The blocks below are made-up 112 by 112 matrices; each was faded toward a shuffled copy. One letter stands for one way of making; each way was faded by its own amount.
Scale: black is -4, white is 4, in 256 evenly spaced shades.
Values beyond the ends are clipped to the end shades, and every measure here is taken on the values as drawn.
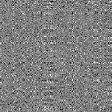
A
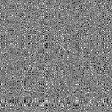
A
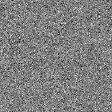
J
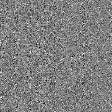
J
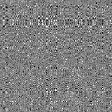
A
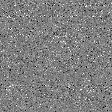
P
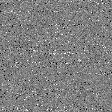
P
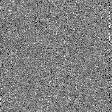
J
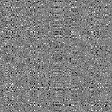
A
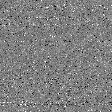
P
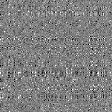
A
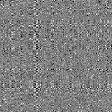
A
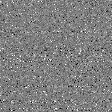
P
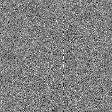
J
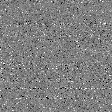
P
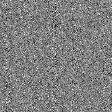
J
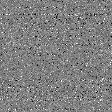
P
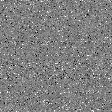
P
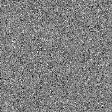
J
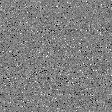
P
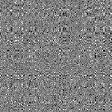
A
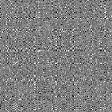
A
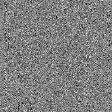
J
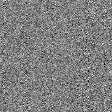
J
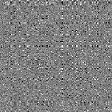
A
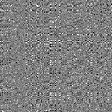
A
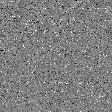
P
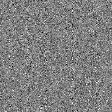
J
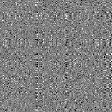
A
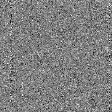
J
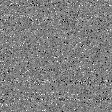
P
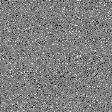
P
